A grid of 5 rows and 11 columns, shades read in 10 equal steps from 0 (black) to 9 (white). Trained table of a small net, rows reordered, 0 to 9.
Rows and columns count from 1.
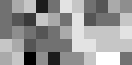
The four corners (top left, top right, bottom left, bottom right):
4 5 6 4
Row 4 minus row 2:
3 3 1 -3 -2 0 0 5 3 3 0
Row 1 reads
4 6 7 1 4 8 7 4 3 6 5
